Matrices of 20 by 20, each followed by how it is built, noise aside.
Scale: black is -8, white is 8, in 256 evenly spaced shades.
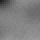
smooth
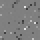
sparse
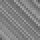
Toeplitz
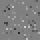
sparse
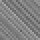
Toeplitz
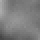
smooth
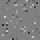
sparse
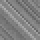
Toeplitz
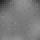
smooth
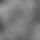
smooth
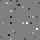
sparse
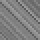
Toeplitz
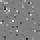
sparse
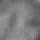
smooth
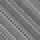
Toeplitz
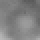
smooth
